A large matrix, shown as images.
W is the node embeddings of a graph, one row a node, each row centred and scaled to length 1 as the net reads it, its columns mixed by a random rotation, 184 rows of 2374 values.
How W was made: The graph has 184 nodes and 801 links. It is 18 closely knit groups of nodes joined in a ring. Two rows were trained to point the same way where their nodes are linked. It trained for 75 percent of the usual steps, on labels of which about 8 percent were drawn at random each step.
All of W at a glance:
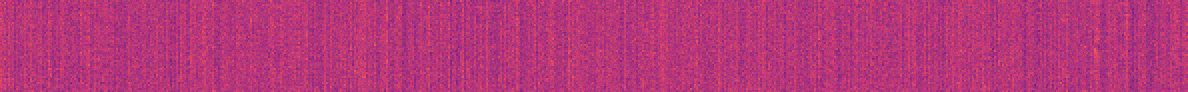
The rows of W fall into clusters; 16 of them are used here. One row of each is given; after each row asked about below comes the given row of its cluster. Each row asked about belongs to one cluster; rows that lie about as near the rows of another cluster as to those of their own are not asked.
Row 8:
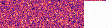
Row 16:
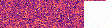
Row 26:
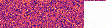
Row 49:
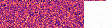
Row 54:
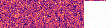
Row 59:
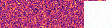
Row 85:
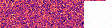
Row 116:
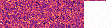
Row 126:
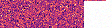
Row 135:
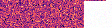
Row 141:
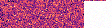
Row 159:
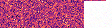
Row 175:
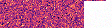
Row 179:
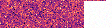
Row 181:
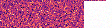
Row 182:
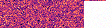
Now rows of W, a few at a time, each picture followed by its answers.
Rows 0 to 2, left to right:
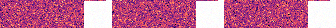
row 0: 141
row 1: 181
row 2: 85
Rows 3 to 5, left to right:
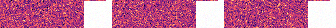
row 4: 182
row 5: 159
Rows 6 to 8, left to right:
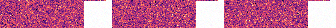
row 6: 59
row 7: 135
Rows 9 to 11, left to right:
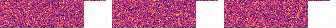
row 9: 182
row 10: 26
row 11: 181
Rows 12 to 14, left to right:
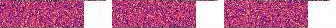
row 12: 49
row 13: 126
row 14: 26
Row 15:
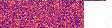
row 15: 175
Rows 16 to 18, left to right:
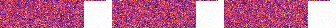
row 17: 116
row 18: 135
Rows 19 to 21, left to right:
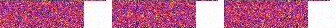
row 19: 8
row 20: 54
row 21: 135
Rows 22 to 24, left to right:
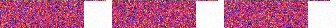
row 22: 126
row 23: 49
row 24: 54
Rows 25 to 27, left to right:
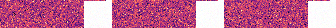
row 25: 179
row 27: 141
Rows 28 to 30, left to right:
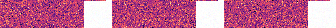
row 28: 182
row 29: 8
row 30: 8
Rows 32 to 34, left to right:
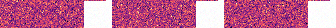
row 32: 126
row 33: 16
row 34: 85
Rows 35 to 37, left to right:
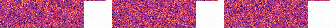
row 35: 179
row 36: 141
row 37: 85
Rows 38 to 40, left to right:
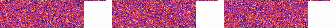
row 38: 26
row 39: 16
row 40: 8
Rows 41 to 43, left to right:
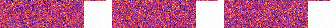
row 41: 85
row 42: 126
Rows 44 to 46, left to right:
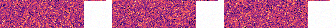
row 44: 49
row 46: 85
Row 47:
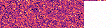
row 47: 59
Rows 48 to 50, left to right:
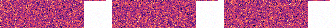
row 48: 116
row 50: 159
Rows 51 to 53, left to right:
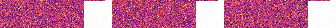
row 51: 26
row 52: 175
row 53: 175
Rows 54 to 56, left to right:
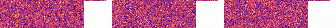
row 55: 182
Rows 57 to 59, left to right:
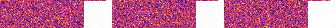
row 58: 116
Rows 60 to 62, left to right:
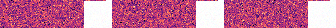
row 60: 85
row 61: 135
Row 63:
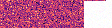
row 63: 116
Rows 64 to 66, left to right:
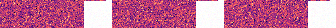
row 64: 49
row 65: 8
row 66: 175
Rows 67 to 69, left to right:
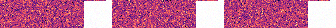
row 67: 26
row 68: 49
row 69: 49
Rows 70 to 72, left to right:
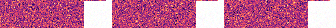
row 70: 8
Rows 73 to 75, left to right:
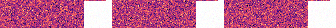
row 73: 126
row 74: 116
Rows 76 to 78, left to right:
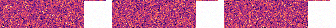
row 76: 141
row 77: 85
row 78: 8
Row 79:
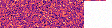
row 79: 85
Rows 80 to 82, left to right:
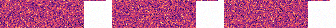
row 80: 179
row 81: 116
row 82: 26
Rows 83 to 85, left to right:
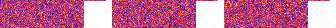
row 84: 126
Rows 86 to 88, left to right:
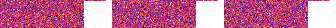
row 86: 54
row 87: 8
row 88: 181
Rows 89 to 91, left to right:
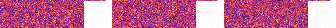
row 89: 49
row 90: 126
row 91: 49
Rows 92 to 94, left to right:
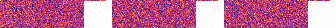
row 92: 182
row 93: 59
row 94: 159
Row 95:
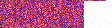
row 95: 16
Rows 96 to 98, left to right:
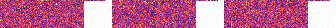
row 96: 26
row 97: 179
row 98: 179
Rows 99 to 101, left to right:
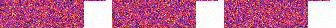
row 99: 135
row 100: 141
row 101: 116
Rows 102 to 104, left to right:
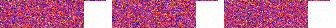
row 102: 116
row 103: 54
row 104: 159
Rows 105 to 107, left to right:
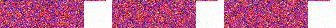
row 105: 182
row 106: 85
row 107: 85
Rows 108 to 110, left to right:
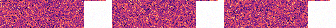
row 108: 182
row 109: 59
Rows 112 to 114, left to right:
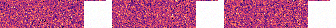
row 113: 135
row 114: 135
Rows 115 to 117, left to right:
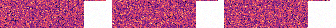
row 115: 126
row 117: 135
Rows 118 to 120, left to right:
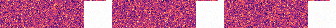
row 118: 159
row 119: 49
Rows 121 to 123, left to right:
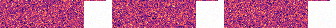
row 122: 141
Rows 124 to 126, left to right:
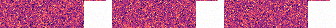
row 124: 85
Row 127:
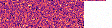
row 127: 8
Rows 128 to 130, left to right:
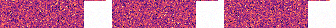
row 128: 126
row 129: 141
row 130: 126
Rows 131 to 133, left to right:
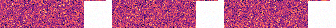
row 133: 49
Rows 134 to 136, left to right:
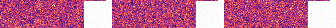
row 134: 16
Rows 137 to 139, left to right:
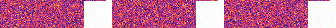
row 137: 175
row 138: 59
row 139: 175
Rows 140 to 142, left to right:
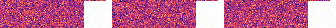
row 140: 182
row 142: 8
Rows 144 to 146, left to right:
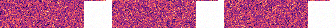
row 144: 181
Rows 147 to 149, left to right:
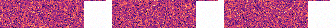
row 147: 181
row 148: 175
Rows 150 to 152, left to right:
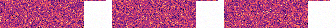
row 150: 8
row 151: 116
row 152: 141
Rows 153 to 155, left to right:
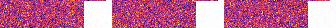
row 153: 141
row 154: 8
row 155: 49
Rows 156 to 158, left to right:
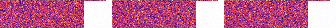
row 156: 135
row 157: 59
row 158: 175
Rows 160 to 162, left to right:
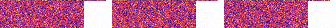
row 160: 175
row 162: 59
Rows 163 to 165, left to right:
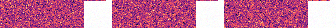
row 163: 116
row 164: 54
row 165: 49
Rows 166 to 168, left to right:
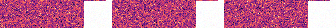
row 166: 26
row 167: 85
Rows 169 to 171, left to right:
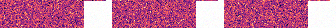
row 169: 175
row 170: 159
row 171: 126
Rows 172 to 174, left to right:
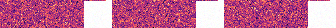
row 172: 159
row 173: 26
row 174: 126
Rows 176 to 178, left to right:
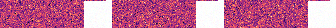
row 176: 135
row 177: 54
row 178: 16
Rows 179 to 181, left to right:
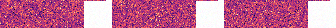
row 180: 16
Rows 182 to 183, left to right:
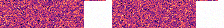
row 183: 59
